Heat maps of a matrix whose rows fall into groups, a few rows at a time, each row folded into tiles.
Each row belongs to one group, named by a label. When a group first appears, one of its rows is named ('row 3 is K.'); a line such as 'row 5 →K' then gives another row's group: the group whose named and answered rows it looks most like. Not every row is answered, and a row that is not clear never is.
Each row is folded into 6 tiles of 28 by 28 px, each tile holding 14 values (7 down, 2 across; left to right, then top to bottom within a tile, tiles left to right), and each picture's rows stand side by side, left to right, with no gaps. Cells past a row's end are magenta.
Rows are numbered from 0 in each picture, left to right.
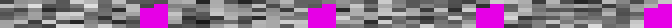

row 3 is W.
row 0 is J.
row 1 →W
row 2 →W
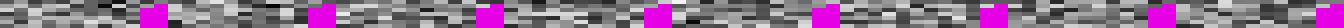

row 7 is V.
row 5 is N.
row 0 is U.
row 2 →N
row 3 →W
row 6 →J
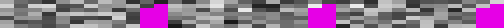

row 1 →V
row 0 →J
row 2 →U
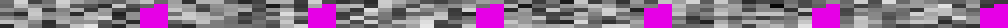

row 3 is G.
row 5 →G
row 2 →U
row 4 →W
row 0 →U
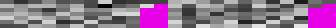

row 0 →V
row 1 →J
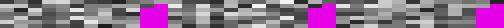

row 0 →U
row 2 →N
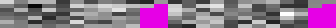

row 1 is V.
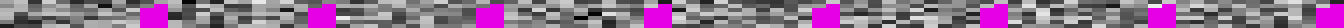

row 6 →U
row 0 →W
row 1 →J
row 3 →N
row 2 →N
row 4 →W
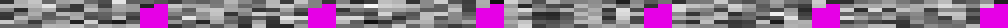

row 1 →N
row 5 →N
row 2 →N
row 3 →G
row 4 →N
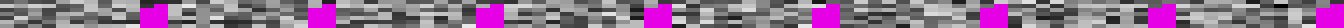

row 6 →G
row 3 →N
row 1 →N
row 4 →U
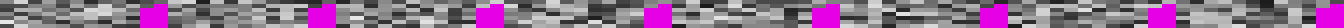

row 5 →J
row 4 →U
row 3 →V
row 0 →G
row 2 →U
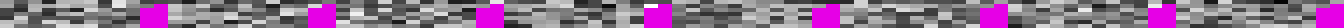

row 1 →V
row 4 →G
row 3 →V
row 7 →W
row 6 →V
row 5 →U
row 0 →J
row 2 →G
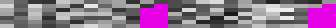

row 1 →G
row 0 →J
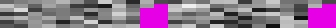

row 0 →V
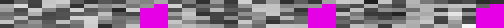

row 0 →U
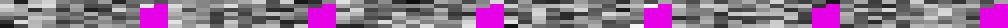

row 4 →J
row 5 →G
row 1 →J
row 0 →V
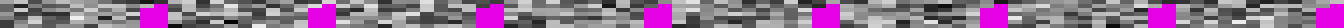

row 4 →W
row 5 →V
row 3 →W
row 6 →N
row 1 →W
